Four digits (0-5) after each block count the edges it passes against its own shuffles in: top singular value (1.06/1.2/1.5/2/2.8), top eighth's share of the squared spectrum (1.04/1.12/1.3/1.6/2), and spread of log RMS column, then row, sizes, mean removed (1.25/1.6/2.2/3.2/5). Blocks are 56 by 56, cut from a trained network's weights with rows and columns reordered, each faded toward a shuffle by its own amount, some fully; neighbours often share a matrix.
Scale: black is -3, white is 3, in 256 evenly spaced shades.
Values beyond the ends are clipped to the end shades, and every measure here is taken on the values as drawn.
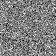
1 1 0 0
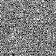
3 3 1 1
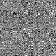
3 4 2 2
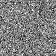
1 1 0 0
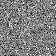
0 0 0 0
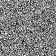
0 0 0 0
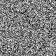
0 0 0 0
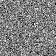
0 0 0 0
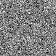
1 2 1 0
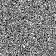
0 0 0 0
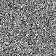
0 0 0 1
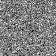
1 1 0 0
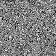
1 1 0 0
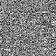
3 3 1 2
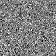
2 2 0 1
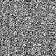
3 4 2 2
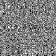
3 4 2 2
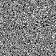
2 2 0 1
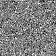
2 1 0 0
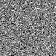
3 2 0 0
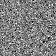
1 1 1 0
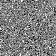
2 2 0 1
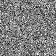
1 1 0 0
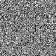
2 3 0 1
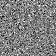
1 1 0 0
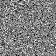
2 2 0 0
